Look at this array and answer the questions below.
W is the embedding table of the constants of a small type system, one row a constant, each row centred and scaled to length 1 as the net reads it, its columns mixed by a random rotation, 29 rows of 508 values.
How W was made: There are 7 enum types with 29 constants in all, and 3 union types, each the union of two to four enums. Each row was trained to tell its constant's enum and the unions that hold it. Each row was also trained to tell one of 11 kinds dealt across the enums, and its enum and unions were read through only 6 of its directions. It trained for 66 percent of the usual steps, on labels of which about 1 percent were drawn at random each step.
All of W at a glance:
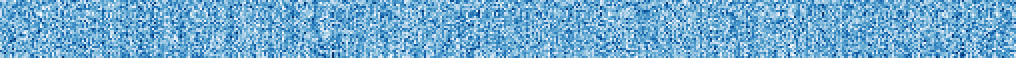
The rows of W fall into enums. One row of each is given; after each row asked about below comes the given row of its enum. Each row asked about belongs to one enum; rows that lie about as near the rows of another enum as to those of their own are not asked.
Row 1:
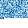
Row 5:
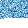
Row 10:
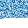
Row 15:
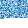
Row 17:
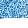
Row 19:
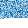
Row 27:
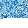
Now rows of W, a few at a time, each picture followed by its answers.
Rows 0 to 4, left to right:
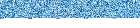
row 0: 5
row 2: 15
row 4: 19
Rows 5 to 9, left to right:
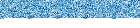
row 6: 17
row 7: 17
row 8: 17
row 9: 1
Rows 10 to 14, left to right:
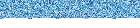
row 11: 1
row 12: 27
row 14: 1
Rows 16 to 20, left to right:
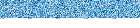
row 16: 19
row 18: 17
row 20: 19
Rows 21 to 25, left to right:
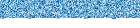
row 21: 5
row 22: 27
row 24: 27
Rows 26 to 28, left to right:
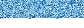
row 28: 27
